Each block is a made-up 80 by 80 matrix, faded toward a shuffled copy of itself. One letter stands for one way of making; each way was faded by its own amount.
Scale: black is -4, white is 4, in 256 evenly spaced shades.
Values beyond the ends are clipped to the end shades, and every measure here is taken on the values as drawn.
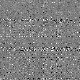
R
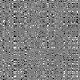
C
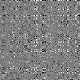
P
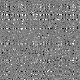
P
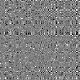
C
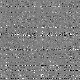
R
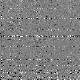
R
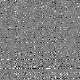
R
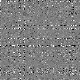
R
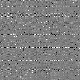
P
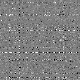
R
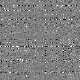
R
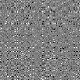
C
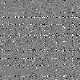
R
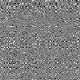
P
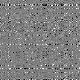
P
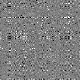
P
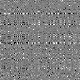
P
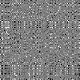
C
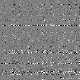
R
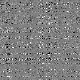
R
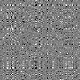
C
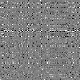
P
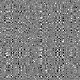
C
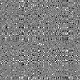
C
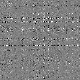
R
